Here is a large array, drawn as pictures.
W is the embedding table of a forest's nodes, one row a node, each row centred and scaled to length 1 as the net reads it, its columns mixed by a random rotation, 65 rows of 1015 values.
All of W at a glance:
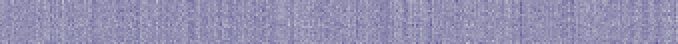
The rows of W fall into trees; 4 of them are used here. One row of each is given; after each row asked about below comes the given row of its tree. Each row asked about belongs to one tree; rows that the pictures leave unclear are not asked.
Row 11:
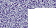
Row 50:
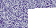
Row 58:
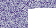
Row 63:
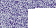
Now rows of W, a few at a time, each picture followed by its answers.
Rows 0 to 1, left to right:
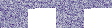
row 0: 58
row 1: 63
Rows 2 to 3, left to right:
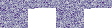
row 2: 58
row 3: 58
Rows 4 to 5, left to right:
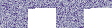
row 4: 63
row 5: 11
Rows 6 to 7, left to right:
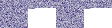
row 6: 11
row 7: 58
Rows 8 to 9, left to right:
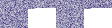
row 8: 50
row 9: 63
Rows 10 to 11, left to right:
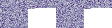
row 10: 50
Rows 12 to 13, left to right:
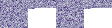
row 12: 11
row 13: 50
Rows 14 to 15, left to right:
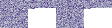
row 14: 58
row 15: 11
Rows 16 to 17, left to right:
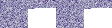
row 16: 11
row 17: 11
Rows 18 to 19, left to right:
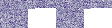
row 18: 63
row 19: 58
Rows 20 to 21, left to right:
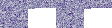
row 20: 50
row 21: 63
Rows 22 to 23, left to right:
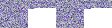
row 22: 58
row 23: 58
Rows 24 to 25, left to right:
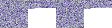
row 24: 58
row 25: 11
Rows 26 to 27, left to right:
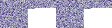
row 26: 11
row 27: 11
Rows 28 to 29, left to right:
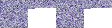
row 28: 11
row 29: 50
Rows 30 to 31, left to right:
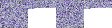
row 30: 50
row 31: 11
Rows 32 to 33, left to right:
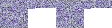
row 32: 50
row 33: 58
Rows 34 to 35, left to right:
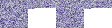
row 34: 50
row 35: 58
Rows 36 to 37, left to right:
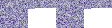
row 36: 50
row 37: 50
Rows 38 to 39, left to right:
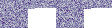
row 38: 50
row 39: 50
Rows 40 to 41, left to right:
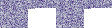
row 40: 63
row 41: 63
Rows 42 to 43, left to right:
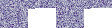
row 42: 58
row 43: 11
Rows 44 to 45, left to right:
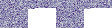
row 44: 58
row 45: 58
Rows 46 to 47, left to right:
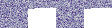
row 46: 11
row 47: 50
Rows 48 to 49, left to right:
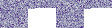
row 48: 58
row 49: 11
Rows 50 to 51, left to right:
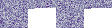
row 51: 63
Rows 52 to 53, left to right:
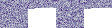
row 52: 11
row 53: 50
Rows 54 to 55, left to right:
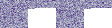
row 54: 11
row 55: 58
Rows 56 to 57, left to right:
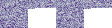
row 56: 50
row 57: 50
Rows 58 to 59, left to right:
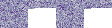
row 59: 63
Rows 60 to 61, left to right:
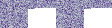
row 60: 11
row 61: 63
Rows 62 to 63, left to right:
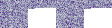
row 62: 11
